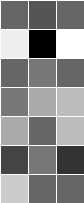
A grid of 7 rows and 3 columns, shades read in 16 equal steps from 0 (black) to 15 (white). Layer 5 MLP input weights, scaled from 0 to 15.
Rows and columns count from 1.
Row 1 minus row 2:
-8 5 -9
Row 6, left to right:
4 7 3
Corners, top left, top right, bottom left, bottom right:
6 6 12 6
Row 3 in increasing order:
6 6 7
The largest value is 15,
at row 2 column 3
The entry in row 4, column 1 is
7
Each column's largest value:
14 10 15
